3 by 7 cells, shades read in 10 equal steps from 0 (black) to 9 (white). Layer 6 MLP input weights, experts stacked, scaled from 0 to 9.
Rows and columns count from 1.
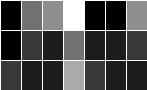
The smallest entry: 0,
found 4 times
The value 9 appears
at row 1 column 4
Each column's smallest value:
0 1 1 4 0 0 1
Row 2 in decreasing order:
4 2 2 1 1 1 0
